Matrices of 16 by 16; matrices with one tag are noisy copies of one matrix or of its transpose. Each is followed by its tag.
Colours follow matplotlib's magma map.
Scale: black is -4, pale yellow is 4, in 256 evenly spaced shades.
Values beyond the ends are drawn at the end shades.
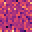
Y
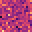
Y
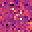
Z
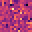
Z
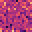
Y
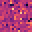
Z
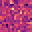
Z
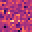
Z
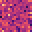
Y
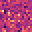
Z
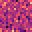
Y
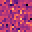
Z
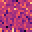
Y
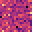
Y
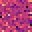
Y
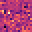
Z
